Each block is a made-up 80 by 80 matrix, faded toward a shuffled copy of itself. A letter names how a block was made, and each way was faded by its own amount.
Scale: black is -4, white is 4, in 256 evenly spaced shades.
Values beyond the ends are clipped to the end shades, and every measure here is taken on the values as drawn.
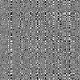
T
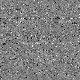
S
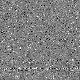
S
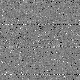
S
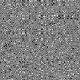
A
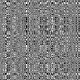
T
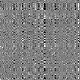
T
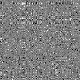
A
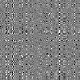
T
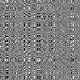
T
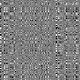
T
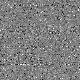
S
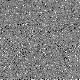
S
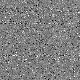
S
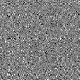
A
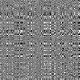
T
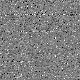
S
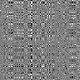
T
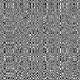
T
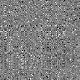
A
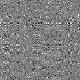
A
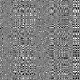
T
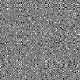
A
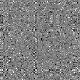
A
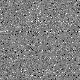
S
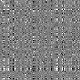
T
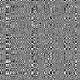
T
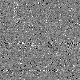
S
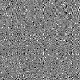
A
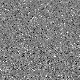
S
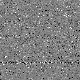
S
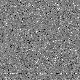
S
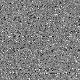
S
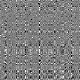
T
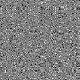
A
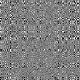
T
